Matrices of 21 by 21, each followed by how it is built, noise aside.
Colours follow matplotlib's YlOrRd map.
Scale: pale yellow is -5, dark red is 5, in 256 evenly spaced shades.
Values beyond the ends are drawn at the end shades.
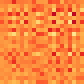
low rank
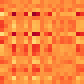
low rank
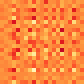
low rank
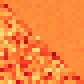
lower triangular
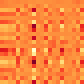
low rank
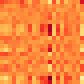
low rank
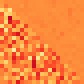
lower triangular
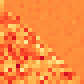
lower triangular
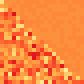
lower triangular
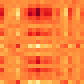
low rank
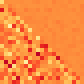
lower triangular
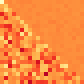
lower triangular
